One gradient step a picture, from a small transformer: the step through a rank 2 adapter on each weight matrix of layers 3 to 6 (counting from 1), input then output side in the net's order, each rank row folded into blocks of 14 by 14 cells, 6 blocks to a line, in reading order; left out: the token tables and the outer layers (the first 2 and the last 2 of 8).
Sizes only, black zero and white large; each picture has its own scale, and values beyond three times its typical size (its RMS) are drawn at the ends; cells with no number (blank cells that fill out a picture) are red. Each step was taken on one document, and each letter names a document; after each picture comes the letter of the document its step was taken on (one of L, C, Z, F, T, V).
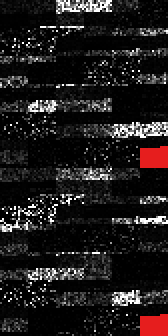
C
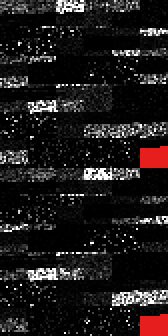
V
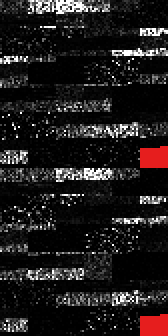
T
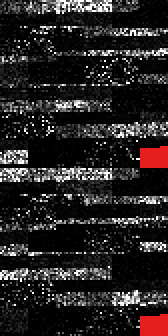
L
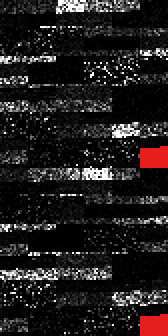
V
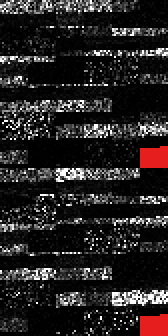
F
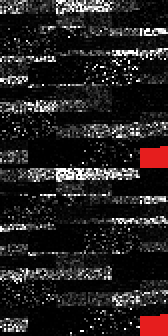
L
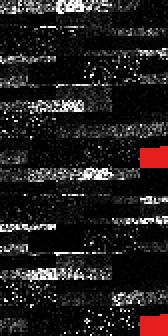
V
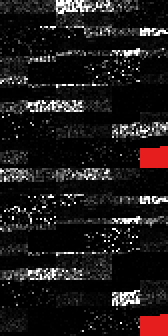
T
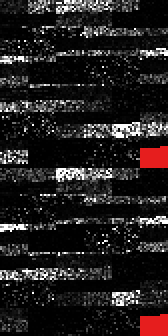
L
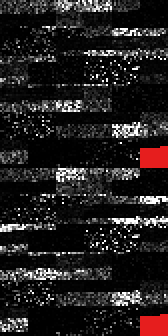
L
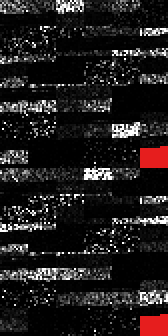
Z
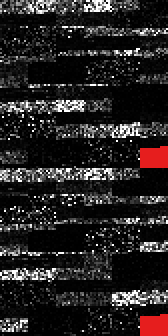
T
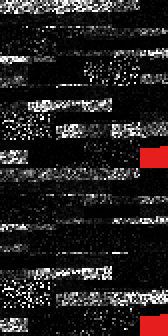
F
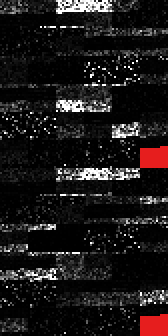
V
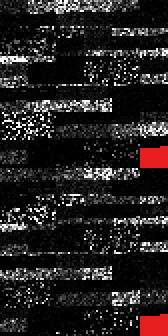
F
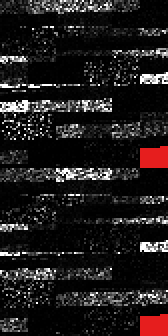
F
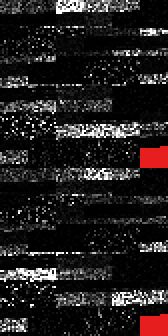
V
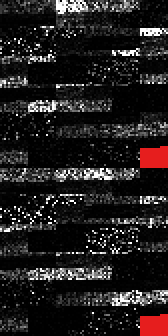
T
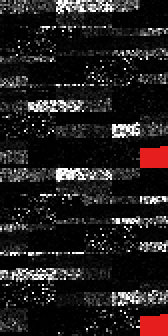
L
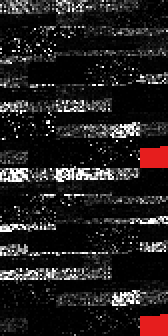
T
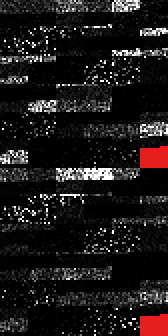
Z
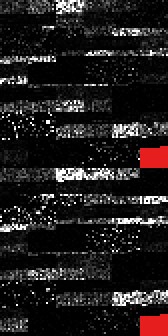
T
